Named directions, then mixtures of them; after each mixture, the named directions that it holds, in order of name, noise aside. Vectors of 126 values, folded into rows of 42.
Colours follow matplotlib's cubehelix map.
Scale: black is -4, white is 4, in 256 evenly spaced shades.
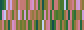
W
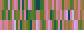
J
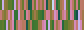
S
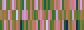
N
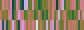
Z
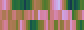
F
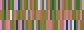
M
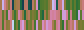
F, S, Z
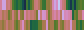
F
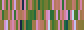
J, N, S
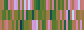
F, J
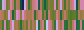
N, Z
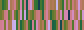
J, W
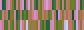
N, S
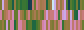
F, S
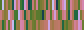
S, Z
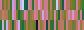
Z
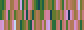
J, W
